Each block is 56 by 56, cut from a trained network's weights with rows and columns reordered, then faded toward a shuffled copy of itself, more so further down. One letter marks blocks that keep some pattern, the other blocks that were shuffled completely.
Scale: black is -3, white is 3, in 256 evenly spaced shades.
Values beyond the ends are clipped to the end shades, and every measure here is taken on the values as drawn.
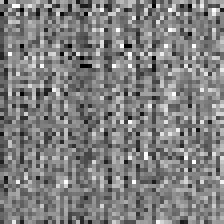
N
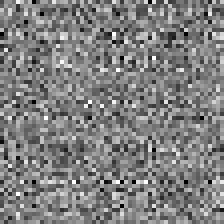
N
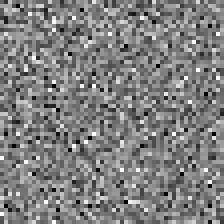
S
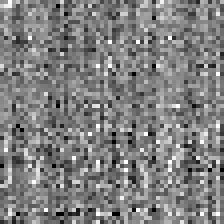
N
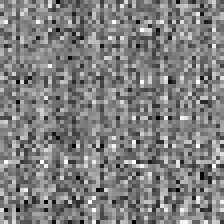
N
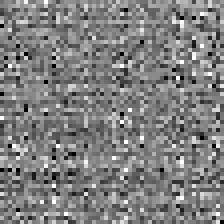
N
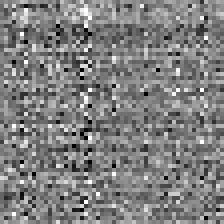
N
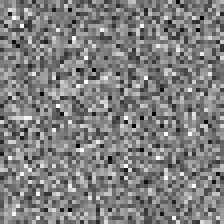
S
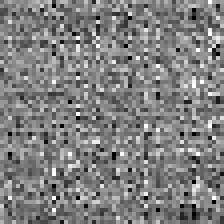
N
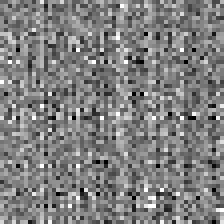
N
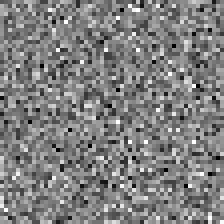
S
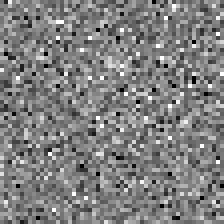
S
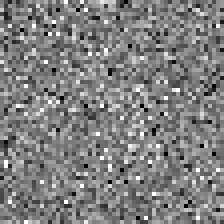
S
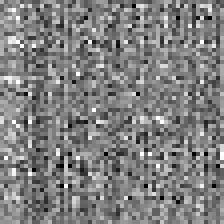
N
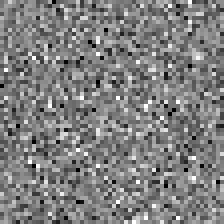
S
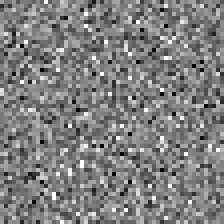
S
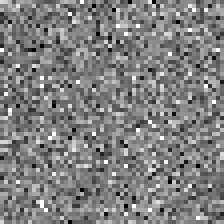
S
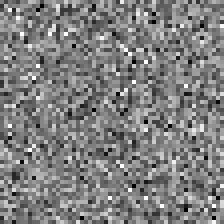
S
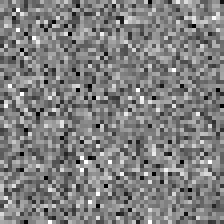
S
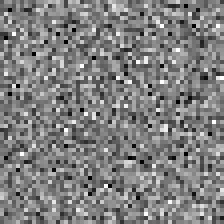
S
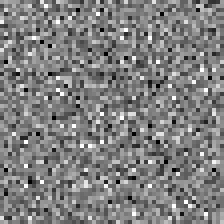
S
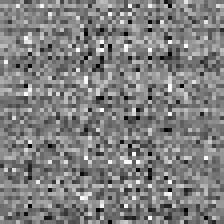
N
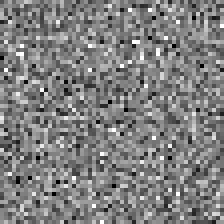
S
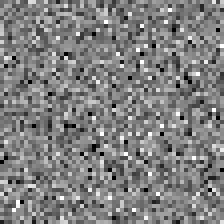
S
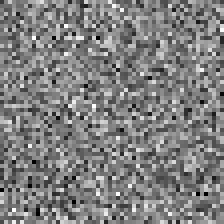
S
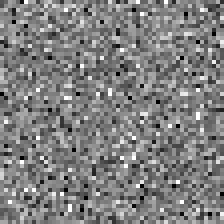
S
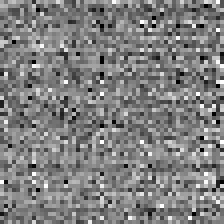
N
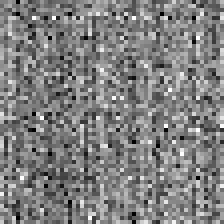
N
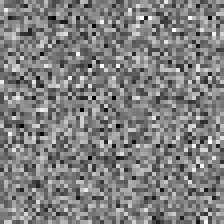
N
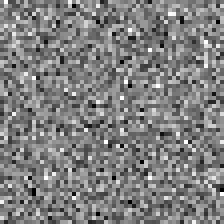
S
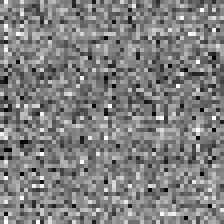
N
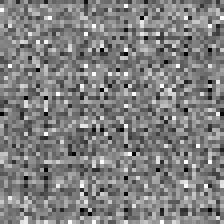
N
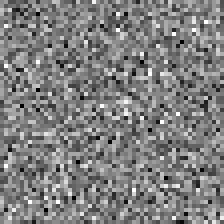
S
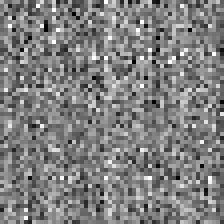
N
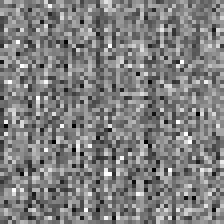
N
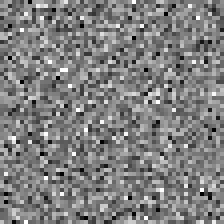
S
